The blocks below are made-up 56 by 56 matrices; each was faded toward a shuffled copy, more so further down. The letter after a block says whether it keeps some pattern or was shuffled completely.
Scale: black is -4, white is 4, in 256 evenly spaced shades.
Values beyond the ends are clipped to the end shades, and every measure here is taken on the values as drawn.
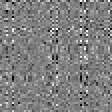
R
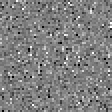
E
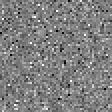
E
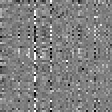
R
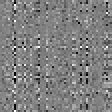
R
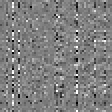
R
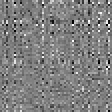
R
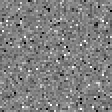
E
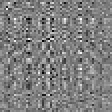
R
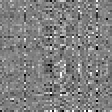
R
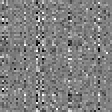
R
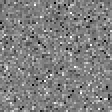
E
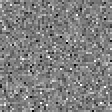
E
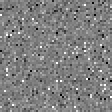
E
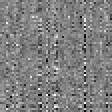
R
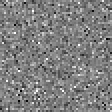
E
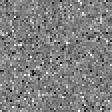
E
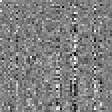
R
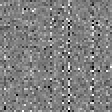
R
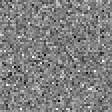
E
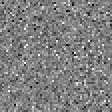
E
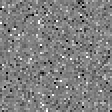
E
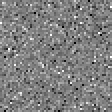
E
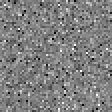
E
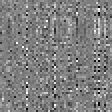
R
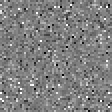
E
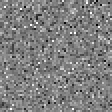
E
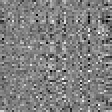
R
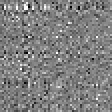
R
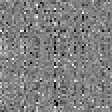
R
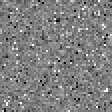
E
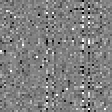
R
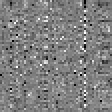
R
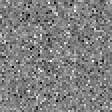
E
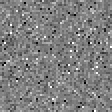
E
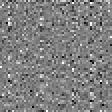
R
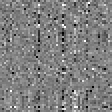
R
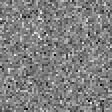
E
